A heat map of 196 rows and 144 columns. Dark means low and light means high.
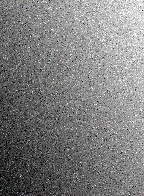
The ninth with the lowest average is the bottom left. The values follow a bell shape. No regular stripes run through it. Values rise toward the top right. The ninth with the highest average is the top right. No row or column stands out.
